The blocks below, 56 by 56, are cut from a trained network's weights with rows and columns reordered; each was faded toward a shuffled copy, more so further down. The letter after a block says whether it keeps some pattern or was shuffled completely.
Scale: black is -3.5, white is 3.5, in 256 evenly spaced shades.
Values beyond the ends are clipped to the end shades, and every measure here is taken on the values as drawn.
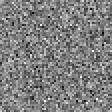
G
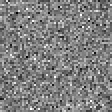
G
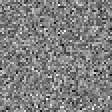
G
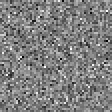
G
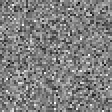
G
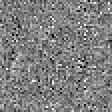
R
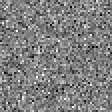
G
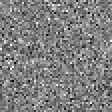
G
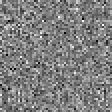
R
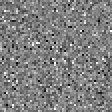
R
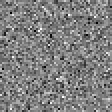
G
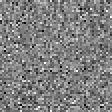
R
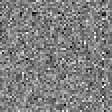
R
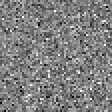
G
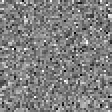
R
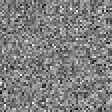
R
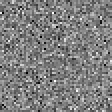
G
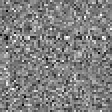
R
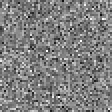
G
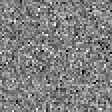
G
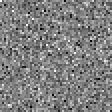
G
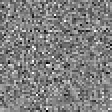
R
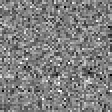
R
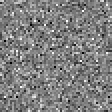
G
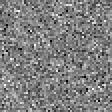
G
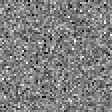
G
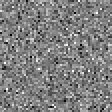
G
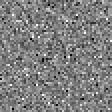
G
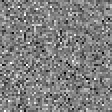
R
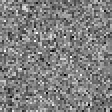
R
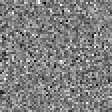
R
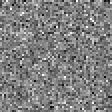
R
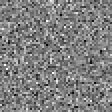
G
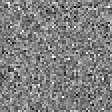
R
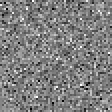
G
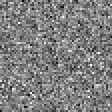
G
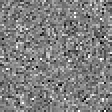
R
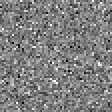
G
